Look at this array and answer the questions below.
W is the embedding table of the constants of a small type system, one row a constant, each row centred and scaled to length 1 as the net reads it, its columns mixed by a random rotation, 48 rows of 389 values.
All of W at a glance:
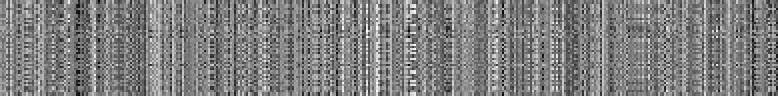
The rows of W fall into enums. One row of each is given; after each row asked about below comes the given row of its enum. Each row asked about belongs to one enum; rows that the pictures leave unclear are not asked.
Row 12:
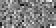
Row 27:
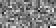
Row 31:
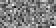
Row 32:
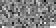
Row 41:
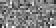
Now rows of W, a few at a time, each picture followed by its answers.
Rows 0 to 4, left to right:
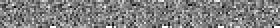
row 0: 31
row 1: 31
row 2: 12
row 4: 27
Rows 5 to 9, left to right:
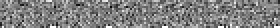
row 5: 12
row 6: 12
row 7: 31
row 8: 31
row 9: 41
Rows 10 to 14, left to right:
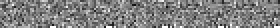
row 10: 31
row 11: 27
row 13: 41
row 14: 41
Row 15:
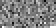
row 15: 32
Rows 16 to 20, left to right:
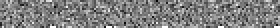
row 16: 12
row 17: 27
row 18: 32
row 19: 31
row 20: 31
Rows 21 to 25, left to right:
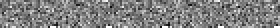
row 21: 27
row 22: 12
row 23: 27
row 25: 31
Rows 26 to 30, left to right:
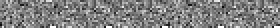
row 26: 12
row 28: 27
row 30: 27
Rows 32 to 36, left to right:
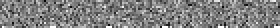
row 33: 31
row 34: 27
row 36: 12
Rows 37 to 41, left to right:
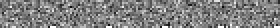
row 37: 27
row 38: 31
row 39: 27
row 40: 12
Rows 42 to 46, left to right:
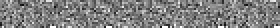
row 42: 12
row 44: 27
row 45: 41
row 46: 12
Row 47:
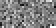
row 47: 12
